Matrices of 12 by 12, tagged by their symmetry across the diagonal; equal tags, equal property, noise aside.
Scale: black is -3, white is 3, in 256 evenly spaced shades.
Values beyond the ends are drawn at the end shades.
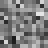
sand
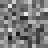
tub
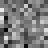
tub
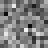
sand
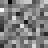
sand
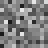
sand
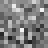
tub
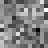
tub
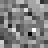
sand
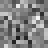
tub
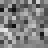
tub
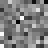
sand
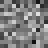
tub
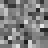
sand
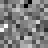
sand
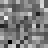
tub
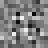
sand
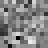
tub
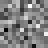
sand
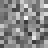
tub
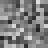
sand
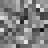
tub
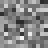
tub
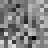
tub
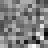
sand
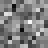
sand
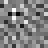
sand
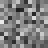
tub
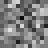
tub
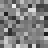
sand
